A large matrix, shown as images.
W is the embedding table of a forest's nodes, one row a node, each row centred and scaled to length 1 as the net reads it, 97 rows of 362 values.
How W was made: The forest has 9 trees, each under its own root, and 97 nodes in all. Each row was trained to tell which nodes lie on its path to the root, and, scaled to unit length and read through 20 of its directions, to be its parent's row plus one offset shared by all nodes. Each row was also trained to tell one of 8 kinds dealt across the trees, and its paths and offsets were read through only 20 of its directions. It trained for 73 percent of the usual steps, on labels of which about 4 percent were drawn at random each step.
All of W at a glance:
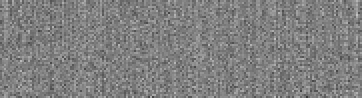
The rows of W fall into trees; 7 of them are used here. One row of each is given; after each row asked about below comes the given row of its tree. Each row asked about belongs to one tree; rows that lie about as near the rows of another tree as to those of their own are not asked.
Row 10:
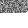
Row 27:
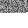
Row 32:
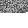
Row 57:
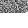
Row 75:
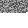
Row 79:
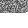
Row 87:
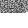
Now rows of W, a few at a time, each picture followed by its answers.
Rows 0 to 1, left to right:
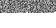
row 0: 10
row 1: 10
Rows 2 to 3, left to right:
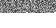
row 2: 27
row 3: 10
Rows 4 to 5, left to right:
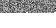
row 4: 32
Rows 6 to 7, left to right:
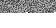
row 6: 79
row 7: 10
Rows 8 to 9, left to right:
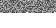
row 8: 32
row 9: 87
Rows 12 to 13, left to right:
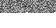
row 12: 79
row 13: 75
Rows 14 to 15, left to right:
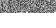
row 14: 10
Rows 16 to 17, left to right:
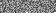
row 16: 10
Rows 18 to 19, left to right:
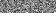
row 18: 27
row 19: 57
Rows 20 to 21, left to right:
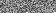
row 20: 75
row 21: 79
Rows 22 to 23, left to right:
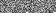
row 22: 32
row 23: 79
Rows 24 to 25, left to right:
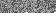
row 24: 57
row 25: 75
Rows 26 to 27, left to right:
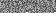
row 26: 79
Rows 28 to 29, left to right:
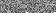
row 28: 57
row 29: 27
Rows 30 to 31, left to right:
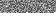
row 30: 75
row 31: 79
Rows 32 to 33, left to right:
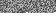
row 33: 79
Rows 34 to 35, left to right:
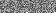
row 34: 87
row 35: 57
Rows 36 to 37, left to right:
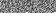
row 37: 75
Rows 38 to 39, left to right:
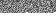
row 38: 79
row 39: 79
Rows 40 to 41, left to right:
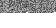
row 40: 75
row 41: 57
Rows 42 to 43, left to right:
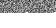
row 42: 79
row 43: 27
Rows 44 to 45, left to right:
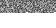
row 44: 75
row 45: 79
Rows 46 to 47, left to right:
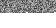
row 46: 32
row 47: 57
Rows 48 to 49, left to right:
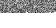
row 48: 57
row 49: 10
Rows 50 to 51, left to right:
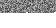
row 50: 57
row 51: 75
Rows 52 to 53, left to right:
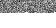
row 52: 27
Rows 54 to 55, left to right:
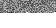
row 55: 27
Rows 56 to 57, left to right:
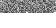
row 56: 57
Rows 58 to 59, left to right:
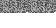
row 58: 32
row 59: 32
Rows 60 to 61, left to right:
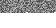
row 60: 79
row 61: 75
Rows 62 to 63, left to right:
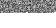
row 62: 10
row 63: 10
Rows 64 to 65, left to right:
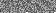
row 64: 79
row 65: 27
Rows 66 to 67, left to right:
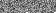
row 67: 32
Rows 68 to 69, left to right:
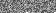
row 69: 27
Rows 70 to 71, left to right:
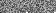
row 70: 10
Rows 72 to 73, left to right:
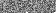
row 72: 57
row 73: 75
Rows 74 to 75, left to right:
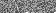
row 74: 57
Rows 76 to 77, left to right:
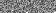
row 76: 32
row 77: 10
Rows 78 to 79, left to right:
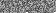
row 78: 79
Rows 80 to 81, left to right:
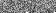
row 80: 57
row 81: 57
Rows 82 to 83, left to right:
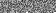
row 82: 10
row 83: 79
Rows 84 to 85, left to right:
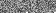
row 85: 10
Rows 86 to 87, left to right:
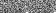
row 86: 57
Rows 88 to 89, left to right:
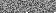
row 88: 57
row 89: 10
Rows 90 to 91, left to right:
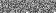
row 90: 10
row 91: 57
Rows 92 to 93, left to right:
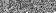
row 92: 75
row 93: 10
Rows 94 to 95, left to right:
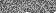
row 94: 27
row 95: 32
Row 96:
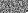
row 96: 79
